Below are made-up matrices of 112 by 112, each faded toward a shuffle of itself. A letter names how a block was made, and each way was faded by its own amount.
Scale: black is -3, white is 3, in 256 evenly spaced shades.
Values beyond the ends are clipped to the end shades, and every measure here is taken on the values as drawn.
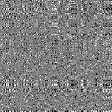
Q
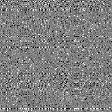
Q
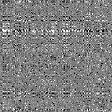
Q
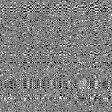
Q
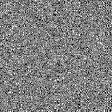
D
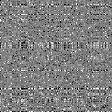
Q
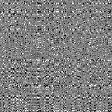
Q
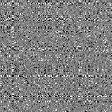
Q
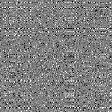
Q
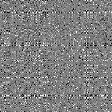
Q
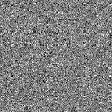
D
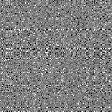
Q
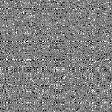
Q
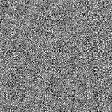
D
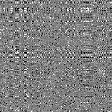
Q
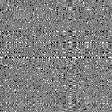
Q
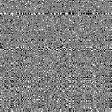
Q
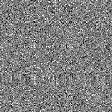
D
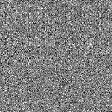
D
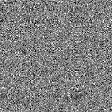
D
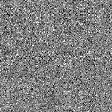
D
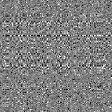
Q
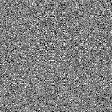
D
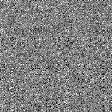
D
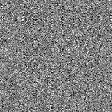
D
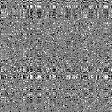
Q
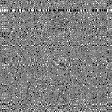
Q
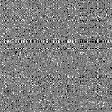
Q
